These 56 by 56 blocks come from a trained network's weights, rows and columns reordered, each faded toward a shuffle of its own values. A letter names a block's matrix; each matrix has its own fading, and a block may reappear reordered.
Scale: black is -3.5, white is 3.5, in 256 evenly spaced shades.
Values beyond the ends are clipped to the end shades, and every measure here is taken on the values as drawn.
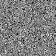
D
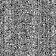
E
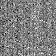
E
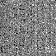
E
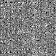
E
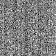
E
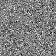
D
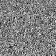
D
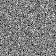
D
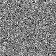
D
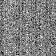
E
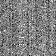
E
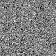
D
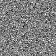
D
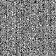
E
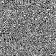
D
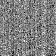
E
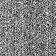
E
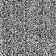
E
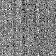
E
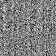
E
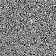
D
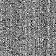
E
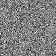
D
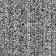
E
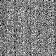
E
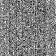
E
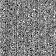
E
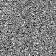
D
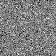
D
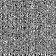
E
